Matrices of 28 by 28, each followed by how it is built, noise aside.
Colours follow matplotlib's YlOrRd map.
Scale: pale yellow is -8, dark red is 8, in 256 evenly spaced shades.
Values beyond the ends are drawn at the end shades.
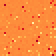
sparse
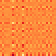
low rank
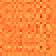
low rank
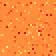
sparse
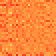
low rank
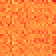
low rank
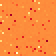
sparse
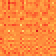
low rank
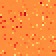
sparse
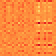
low rank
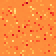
sparse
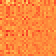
low rank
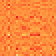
low rank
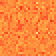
low rank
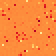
sparse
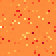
sparse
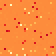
sparse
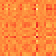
low rank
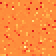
sparse
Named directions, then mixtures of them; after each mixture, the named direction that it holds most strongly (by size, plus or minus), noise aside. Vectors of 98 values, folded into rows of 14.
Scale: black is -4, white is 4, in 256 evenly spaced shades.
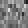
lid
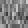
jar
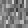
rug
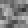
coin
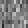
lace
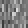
lace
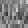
jar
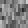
coin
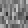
jar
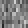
lace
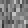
lace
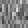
jar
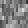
coin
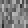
lace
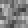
coin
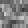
coin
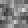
coin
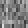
lace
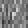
lace
